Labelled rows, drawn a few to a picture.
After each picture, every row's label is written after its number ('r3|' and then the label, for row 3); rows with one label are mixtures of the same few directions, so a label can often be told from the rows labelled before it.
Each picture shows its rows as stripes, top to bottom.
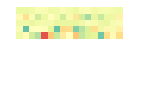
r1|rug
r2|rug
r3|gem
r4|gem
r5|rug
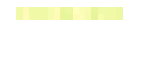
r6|gem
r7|gem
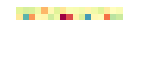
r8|rug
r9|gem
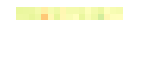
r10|rug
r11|rug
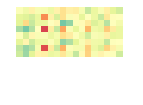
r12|gem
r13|rug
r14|gem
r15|rug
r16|gem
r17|gem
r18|rug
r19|rug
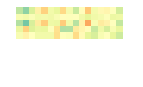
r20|rug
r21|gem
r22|rug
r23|gem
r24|gem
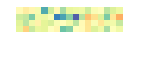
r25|rug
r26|gem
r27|rug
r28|gem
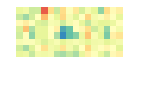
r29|rug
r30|rug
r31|rug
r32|gem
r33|gem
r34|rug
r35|rug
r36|gem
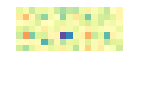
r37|gem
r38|rug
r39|rug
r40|rug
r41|gem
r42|rug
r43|rug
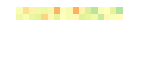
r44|gem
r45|rug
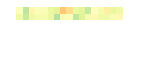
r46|gem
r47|gem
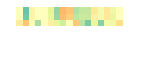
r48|gem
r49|gem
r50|rug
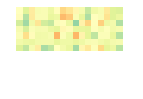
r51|gem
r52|gem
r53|rug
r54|gem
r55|gem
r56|gem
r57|rug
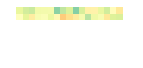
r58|gem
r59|gem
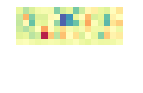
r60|gem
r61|gem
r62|gem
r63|rug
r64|rug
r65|rug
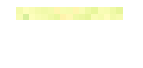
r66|gem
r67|gem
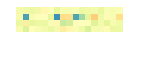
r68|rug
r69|gem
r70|gem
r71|gem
